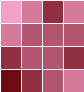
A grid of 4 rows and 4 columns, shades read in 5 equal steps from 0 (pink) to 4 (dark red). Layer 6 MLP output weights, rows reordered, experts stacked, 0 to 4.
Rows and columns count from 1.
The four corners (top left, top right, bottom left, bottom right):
0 1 4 1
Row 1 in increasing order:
0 1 1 3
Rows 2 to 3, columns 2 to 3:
2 2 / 2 2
